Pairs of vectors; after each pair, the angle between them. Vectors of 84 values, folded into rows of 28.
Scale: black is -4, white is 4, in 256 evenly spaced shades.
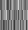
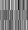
partly opposed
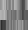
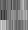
nearly opposite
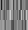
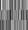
nearly opposite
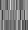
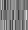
orthogonal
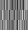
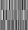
orthogonal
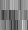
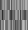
partly aligned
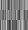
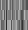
nearly opposite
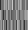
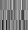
partly aligned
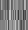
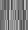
nearly parallel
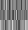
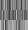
nearly parallel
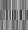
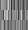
partly opposed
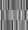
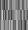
partly opposed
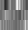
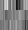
nearly opposite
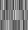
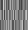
partly aligned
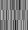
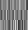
nearly opposite
